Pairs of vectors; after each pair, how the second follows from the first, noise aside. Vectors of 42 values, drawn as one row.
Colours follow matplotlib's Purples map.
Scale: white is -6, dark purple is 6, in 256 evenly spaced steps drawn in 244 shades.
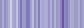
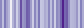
scaled up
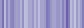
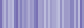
reversed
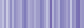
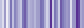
scaled up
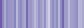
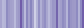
reversed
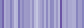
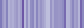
reversed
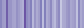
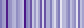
scaled up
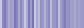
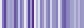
scaled up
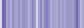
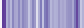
scaled up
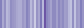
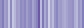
reversed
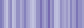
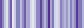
scaled up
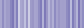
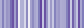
scaled up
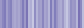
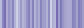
reversed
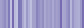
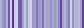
scaled up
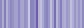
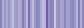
reversed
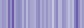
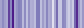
scaled up
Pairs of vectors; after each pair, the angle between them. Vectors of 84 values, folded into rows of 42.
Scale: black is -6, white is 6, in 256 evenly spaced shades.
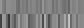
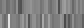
partly opposed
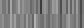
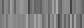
partly aligned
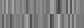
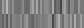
partly aligned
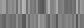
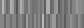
partly aligned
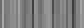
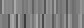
partly aligned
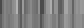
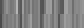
nearly parallel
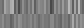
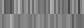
nearly opposite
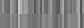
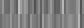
nearly parallel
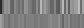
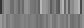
nearly parallel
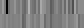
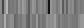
partly opposed
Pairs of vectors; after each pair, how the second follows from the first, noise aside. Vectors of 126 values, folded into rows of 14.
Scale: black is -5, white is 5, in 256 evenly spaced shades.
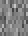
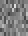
sign-scrambled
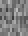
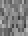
wrapped around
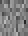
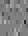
partly zeroed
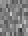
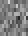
wrapped around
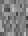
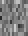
reversed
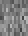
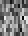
scaled up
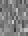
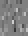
partly zeroed
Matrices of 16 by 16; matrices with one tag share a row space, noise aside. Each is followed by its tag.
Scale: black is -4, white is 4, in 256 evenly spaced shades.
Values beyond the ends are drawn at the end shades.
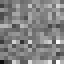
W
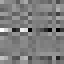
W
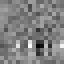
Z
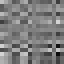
W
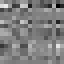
W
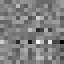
Z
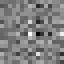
Z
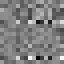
Z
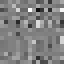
Z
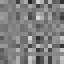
Z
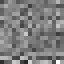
W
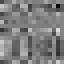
W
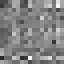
W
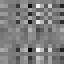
Z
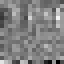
W
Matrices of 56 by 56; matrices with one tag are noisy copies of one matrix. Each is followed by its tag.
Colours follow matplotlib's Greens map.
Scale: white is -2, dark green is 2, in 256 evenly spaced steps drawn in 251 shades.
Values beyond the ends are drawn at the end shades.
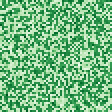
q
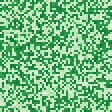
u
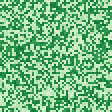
u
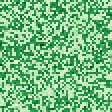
u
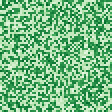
q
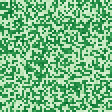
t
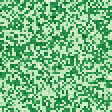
u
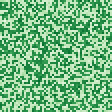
t
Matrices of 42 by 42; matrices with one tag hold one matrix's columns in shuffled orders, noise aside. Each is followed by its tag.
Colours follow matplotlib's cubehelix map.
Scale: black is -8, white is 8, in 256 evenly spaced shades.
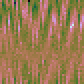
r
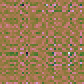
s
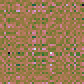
s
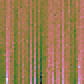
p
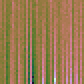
p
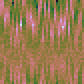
r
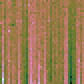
p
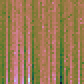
p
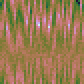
r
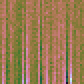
p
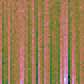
p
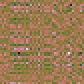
s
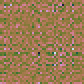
s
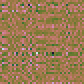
s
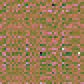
s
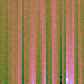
p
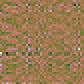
s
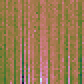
p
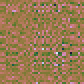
s
